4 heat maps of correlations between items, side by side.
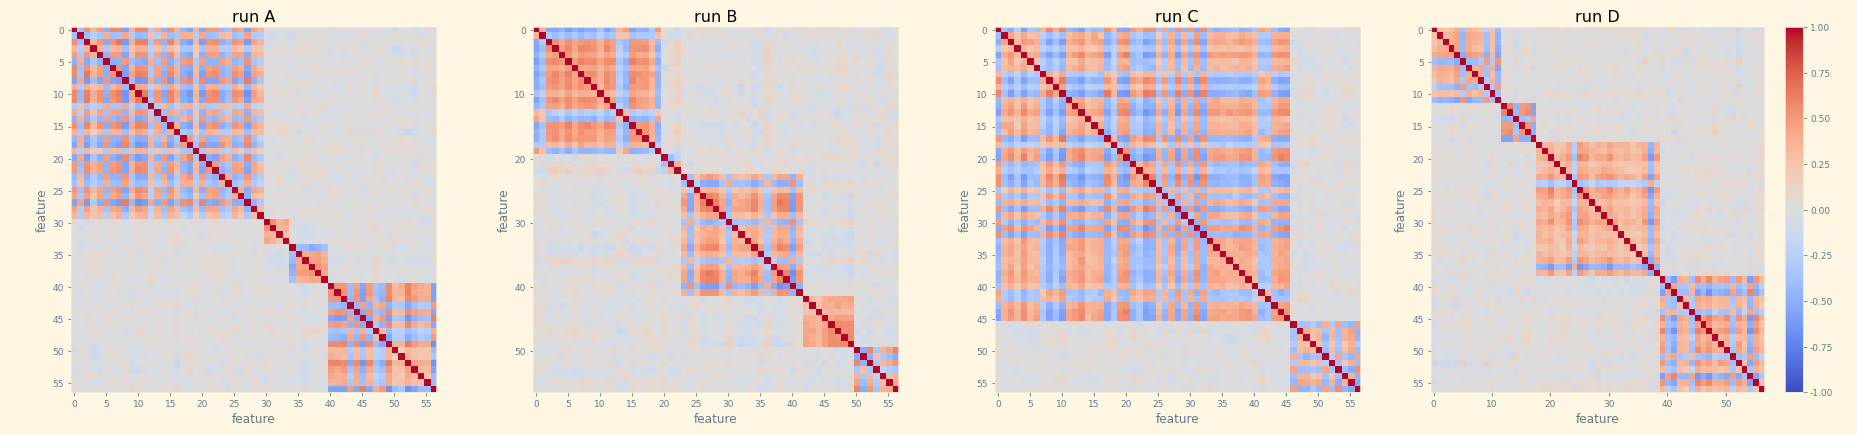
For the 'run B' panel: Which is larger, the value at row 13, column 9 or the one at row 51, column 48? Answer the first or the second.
the second
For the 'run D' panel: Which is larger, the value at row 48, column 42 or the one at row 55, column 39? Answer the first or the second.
the second
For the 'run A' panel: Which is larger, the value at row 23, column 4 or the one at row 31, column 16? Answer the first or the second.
the second
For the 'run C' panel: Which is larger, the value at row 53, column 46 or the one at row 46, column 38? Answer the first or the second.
the first
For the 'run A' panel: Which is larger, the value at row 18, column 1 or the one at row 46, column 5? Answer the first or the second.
the first
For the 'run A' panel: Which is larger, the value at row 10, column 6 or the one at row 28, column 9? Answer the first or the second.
the first
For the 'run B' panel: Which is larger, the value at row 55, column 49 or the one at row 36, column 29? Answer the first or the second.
the first
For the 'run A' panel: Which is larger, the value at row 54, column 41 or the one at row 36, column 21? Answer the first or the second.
the first
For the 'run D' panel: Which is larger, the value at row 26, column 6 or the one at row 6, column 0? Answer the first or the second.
the second
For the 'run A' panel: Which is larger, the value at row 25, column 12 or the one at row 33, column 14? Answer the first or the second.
the second
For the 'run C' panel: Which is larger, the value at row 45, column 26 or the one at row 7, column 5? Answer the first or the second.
the second
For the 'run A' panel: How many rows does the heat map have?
57
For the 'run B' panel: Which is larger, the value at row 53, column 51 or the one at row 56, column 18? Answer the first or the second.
the first
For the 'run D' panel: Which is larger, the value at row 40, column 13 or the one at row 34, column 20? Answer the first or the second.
the second
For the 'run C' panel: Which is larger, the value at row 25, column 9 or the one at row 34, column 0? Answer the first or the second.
the first
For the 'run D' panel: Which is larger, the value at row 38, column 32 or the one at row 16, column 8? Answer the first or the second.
the first
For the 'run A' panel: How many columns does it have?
57
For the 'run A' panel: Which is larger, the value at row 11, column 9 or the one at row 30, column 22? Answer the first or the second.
the first
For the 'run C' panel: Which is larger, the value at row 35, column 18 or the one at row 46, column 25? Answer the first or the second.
the second
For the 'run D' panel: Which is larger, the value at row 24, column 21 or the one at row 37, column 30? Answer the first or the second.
the first
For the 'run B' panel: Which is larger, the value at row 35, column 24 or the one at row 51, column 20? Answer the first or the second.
the second
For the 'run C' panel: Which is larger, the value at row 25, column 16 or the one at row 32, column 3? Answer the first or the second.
the first
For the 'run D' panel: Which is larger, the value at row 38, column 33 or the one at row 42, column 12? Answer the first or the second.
the first
